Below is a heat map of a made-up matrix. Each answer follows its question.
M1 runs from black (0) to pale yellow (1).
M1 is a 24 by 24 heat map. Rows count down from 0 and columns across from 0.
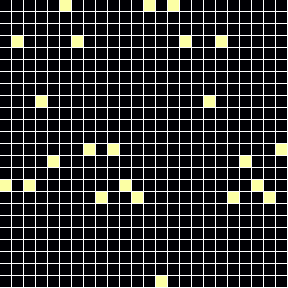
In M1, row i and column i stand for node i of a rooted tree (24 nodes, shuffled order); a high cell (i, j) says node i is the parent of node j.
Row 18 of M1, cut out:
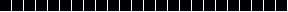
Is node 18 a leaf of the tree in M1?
yes
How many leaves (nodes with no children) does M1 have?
16
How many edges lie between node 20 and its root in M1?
8
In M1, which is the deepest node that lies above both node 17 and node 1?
8
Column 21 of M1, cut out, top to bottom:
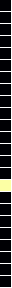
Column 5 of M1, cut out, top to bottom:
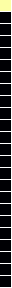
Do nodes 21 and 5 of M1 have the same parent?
no
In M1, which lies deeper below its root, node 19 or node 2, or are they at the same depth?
node 2
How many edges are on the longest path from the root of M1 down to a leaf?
8
